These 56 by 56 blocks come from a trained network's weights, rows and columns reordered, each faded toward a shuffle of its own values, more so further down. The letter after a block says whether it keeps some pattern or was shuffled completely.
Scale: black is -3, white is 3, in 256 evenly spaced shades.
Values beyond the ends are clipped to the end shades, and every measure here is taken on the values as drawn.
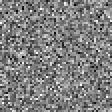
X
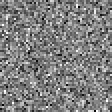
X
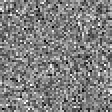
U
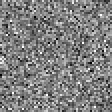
X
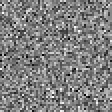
X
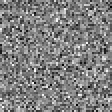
U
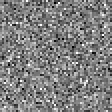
X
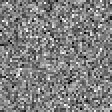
X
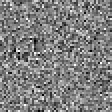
U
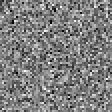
U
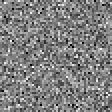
X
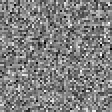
X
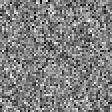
U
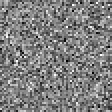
X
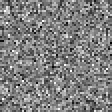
X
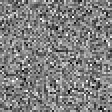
U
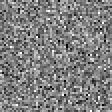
X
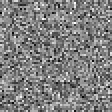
U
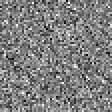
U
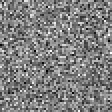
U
